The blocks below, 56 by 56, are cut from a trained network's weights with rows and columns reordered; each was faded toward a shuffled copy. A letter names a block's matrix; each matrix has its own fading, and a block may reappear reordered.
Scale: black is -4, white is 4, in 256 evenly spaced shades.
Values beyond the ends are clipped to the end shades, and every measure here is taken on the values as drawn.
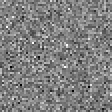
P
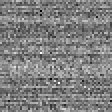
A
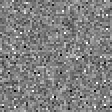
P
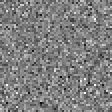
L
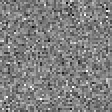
L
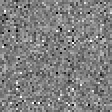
L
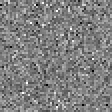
P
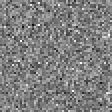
P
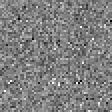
P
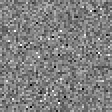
P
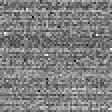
A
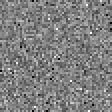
P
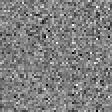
L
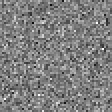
L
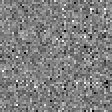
L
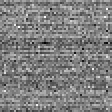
A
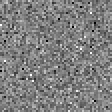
P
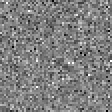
L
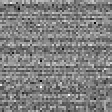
A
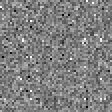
P
